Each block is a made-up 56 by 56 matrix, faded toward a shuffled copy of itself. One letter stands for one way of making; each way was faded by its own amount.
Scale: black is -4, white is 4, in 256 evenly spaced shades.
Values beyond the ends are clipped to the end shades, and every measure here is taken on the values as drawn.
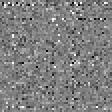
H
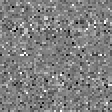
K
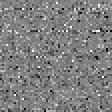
K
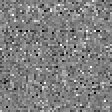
K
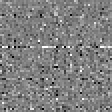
H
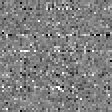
H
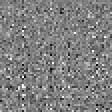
H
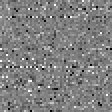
K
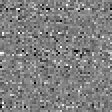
H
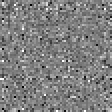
H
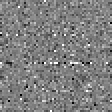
H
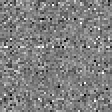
H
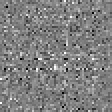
H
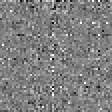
H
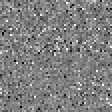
K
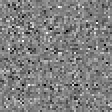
H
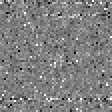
K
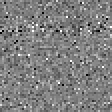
K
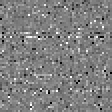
K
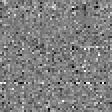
H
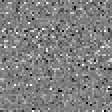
K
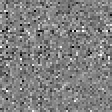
H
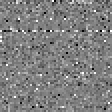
K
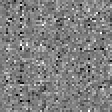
H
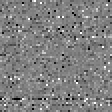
K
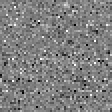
K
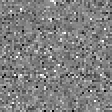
K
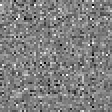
H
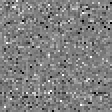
K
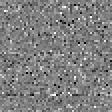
K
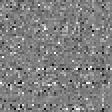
H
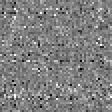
H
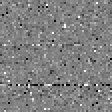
K
